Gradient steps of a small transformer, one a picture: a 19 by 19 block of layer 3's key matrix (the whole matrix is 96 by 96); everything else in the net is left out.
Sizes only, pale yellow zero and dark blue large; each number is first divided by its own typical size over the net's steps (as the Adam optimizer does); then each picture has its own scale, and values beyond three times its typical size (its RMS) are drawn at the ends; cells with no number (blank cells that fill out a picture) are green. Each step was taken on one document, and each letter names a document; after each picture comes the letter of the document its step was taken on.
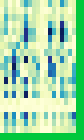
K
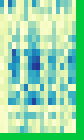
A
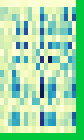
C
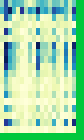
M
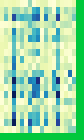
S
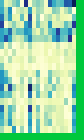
S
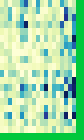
K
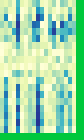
S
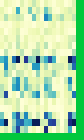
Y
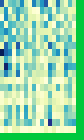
M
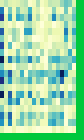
C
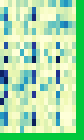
C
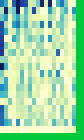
M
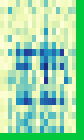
A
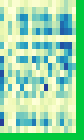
C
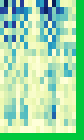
M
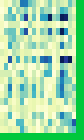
K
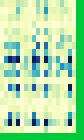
Y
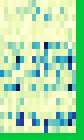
Y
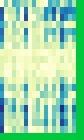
S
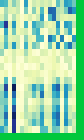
S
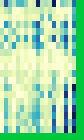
S
